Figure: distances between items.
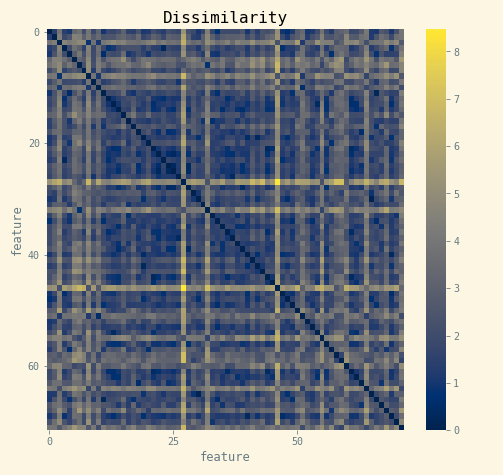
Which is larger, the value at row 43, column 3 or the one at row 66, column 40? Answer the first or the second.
the first
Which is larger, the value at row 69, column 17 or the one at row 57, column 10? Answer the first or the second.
the second
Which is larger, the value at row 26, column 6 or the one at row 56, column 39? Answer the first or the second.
the first
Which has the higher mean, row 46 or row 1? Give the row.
46
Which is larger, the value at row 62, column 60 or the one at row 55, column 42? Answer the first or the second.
the second
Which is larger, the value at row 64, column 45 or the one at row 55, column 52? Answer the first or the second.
the first
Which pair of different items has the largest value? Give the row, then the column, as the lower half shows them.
46, 27
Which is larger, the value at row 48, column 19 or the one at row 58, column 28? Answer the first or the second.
the second
